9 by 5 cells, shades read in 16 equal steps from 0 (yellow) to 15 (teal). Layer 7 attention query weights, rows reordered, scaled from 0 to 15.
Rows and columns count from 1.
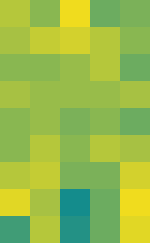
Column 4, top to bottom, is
9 4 4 6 7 4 8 9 9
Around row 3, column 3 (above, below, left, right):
2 6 7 4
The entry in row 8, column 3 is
15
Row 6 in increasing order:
4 4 5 7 7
